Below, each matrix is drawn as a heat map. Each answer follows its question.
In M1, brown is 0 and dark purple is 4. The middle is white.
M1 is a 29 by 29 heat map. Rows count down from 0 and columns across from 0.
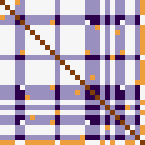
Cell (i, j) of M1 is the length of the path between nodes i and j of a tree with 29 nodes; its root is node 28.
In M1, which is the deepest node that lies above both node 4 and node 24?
10
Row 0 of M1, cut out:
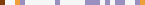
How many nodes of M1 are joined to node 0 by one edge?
2
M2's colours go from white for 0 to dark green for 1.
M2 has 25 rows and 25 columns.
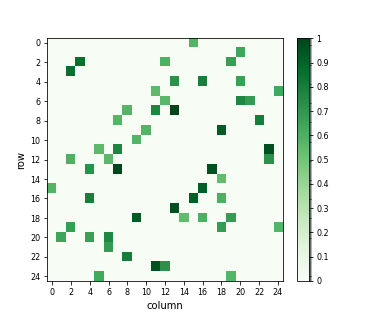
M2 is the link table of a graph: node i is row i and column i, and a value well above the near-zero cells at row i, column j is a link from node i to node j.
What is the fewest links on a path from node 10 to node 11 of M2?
6
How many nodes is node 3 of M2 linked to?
1
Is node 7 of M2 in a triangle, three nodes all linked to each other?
no
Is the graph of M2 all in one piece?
yes
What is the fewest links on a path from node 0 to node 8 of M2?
6
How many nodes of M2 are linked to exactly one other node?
8
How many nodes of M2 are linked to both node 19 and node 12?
1
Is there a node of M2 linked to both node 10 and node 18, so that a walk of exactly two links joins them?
yes
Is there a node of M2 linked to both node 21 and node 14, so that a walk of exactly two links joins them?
no
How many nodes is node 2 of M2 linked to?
3
